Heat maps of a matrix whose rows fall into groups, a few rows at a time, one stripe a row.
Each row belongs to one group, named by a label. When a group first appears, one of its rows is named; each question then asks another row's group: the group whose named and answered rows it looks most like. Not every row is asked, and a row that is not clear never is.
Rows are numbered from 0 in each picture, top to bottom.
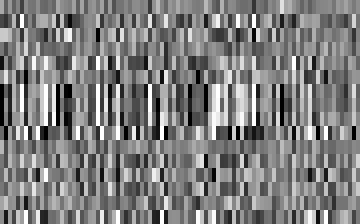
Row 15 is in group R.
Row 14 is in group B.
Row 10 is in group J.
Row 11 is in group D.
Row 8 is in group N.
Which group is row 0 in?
J
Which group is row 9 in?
R
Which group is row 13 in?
D
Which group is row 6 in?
N
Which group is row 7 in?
N
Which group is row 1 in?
N
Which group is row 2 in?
J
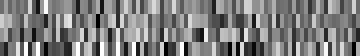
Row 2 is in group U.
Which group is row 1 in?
J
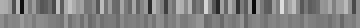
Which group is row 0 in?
J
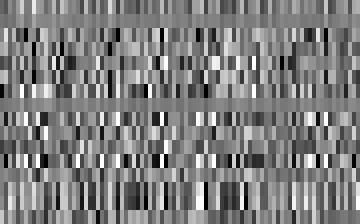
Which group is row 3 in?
U
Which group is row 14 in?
D
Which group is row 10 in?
U
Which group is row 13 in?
D
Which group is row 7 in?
N
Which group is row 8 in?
R
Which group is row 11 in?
R
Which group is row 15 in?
J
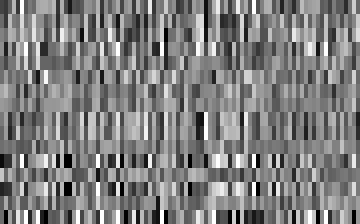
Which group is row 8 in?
U
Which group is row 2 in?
D
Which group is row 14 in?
N
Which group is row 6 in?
B
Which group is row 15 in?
R
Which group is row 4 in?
R
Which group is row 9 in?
U
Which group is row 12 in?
J
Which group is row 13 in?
N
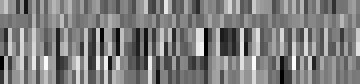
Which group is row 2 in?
D
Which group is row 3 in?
D
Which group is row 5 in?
N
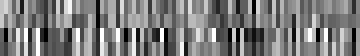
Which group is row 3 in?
R
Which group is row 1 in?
J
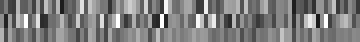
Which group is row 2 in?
J
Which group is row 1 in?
R
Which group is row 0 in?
U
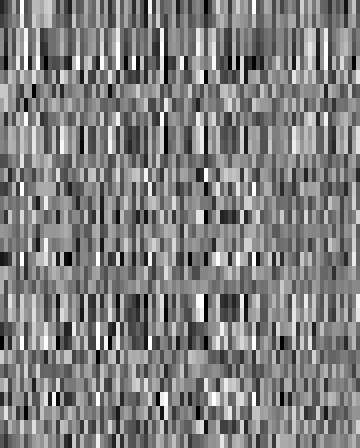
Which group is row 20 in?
J
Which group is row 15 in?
D
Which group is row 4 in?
R
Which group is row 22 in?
D
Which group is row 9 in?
D
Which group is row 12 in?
U
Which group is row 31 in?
N
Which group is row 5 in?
D
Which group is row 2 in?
R
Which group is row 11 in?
N
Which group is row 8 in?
R
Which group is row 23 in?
N
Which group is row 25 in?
J
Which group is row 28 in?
N
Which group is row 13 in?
N
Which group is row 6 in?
U
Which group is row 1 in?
N
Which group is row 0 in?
N
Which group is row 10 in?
D
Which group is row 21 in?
D
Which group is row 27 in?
U
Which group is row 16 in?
B
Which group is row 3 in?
R
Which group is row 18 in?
N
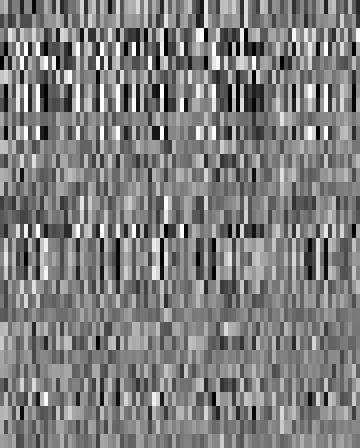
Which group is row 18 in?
B
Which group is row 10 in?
U
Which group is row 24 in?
J
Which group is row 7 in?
R
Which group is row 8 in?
J
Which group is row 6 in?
R
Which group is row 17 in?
B
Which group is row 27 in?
D
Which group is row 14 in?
U
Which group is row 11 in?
D
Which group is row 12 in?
J
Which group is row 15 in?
U
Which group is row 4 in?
N
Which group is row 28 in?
B
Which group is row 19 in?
B
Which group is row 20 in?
D
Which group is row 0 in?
U
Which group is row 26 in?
B
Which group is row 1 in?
U
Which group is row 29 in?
J
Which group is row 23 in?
U
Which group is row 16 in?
R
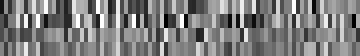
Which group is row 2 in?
U
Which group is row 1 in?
R
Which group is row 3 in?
R
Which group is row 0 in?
N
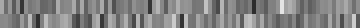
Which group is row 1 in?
B
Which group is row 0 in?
J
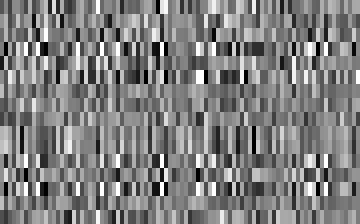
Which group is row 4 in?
N
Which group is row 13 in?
R
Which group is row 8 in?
U
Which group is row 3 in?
R
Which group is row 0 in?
N
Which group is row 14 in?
J
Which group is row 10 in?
J
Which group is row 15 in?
N
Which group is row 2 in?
B
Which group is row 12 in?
B
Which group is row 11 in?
R
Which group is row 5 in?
D
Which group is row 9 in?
J
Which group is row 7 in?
D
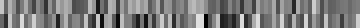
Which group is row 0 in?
J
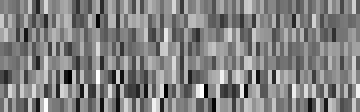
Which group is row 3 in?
N
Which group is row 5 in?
N
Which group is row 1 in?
J
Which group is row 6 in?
D
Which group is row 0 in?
B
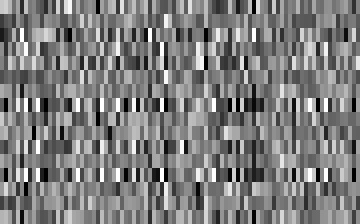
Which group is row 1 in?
U
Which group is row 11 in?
J
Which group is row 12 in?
R
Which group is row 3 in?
R
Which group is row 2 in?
N
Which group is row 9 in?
U
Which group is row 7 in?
R
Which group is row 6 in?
J
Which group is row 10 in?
R
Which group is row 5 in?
U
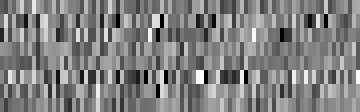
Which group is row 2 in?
N
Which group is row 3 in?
B
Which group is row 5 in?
D
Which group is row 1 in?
B
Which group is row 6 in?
N
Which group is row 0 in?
D
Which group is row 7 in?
N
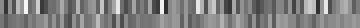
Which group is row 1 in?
N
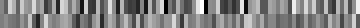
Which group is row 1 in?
B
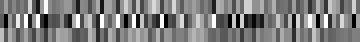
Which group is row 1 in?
R
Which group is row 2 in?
J
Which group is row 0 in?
B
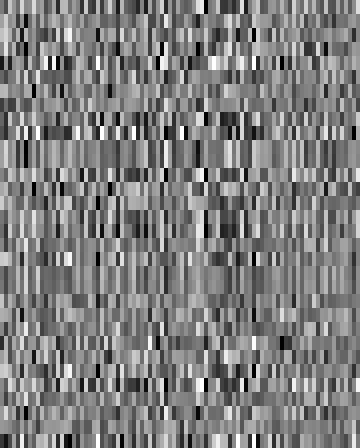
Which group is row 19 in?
R
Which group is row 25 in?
U
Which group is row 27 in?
D
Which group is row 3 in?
B
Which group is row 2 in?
J
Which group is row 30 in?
B
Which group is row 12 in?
D
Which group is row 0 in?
D
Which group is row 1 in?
B
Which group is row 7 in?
U
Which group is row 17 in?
R
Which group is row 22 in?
J
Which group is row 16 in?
D
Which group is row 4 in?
N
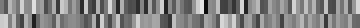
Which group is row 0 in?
D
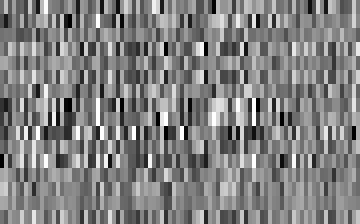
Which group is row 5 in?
D
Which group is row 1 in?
N
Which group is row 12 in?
B
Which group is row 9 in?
R
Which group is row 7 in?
N
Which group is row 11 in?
N
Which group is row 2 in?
U
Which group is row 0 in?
B
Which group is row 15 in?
D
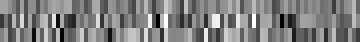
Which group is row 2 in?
U
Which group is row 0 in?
B
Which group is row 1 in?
N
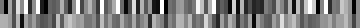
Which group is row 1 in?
J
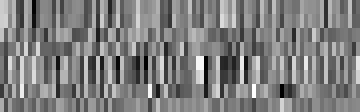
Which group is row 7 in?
J
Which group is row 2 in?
J
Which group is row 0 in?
U
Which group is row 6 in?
N
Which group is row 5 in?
D
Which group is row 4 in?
D
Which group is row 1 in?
U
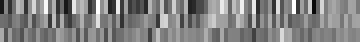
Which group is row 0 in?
N
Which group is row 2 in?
J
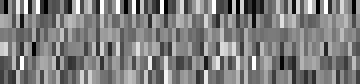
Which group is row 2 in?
U
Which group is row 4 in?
N
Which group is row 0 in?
R
